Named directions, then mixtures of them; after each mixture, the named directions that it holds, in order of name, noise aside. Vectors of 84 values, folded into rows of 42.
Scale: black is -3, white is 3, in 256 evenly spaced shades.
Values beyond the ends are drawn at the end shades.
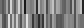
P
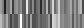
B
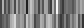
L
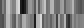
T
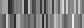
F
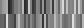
F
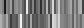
B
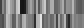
T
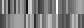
F, L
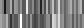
B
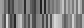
B, F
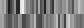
F, T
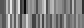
P, T
